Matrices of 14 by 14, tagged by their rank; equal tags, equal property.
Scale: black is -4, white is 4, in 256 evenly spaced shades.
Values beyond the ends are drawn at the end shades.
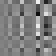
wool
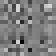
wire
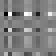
wool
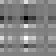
wool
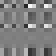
wool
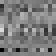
wire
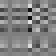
wool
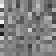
wire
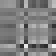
wool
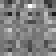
wire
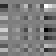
wool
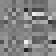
wire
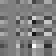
wool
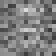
wire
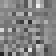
wire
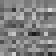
wire
